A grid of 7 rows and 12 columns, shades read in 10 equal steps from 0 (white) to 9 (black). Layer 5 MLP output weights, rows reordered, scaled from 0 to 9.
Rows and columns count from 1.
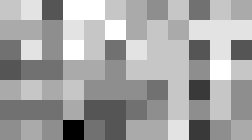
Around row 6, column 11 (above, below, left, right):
2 4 4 4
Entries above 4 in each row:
2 0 4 3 2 6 4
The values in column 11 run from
0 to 4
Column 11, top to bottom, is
2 1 1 0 2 2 4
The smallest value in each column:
2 1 3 0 0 0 1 2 1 1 0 1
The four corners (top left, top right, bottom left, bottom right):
2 3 4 3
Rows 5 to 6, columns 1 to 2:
3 2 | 5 5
